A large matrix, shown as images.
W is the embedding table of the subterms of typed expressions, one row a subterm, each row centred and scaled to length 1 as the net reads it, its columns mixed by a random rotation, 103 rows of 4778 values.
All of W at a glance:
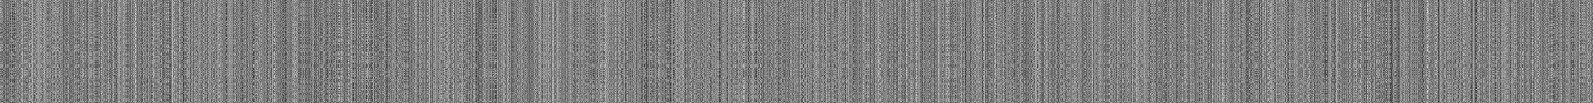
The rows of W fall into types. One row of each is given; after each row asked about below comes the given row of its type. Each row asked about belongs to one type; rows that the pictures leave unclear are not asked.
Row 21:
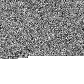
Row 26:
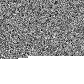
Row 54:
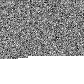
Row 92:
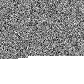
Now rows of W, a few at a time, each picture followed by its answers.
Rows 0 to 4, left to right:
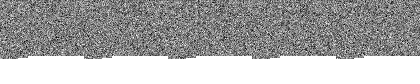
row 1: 21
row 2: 54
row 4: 26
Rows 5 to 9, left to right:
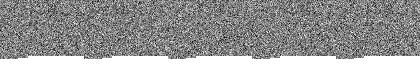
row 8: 21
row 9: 92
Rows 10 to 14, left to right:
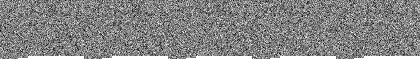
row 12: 21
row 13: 26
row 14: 92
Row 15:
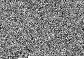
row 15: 21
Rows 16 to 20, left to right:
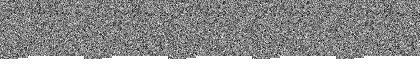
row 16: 92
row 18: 26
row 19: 26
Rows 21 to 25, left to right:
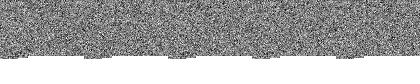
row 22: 92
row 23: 26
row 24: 21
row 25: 54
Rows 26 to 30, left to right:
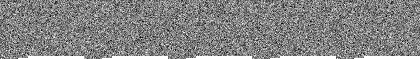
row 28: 92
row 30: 26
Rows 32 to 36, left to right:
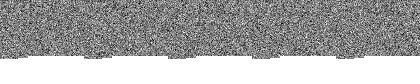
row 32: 54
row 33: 26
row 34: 92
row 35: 26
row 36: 21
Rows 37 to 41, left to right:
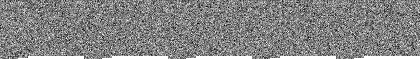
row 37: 21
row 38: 92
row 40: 54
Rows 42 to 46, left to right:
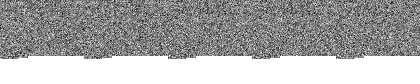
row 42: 21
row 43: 54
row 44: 92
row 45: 92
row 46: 26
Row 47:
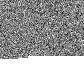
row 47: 21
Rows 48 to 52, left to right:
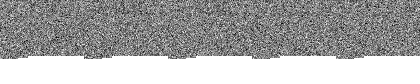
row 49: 92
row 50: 21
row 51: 26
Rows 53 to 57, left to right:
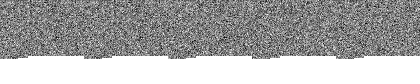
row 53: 54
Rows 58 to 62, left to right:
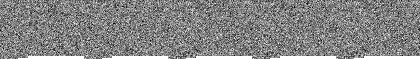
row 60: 21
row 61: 26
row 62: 21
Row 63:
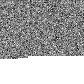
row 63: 54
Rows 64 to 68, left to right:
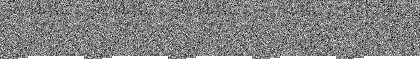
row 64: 92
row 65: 92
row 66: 92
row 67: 21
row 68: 54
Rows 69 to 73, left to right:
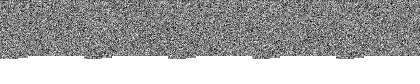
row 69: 54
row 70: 21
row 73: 26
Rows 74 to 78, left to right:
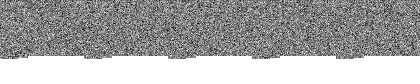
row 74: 21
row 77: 54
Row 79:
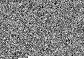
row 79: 26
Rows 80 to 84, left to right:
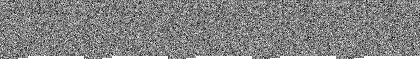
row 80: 92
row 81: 26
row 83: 54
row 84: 54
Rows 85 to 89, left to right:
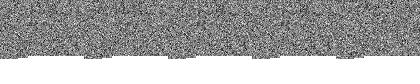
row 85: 92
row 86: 92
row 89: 26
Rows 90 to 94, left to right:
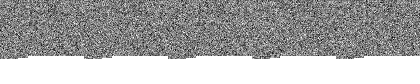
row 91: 21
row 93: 21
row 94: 54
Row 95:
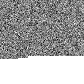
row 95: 92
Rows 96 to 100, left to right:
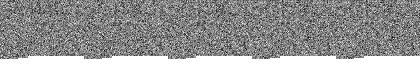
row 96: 92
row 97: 92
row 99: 54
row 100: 54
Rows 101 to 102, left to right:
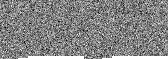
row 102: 92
